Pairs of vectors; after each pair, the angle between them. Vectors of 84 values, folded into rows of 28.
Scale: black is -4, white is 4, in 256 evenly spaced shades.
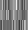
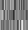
orthogonal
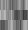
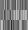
partly opposed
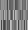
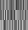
partly aligned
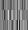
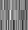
partly opposed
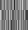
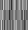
orthogonal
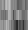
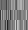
partly opposed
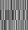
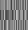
nearly parallel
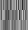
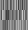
nearly parallel
